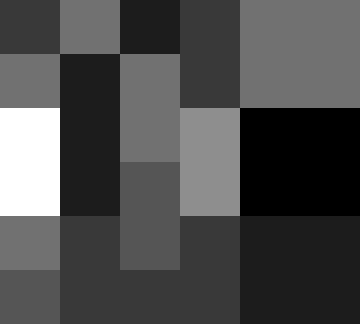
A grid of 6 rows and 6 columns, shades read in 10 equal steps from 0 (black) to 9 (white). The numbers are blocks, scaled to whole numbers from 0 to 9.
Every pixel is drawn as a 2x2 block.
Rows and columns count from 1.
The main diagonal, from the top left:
2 1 4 5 1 1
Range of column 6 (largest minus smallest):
4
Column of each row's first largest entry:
2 1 1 1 1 1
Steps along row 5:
down up down down same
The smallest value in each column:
2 1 1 2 0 0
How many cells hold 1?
8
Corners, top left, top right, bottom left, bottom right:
2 4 3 1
